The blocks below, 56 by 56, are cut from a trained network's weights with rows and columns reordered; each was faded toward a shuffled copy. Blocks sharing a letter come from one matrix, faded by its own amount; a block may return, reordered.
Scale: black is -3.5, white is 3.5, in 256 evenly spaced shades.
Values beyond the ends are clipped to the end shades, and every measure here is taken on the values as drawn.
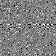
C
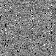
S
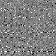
C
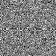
S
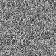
S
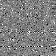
C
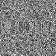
S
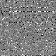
C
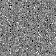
S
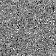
S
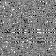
C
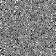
S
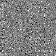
S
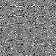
C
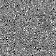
S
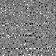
C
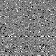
C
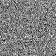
S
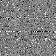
C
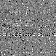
C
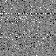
C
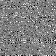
C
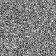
S
